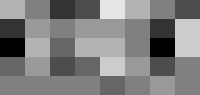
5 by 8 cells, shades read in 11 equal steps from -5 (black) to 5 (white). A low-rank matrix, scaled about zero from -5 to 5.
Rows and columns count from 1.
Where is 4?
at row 1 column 5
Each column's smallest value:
-5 0 -3 -2 -1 0 -5 -2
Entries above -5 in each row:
8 8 6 8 8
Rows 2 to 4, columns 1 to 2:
-3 1 / -5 2 / -1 1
